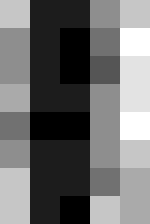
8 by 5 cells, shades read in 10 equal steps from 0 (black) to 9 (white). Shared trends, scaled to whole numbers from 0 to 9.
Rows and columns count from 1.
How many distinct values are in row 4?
4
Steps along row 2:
down down up up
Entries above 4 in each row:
3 2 2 3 2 3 2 3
